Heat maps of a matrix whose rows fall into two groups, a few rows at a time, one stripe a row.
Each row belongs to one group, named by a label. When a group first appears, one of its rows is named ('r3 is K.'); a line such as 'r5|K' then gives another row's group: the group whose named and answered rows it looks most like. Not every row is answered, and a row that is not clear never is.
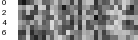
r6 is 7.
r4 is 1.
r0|7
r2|1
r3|7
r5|1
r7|7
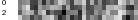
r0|7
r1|1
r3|1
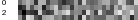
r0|1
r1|7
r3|1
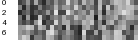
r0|7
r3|7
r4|7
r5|1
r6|1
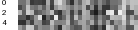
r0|7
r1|7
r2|1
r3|7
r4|7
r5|1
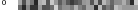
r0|1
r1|7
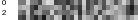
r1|1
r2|1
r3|7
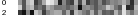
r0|1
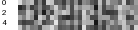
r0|1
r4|7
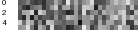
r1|7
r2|1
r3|7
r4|1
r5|1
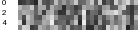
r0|7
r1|1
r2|1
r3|1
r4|1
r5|1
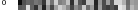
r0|7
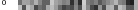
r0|1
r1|1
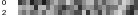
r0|7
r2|1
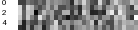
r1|1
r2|1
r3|1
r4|7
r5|7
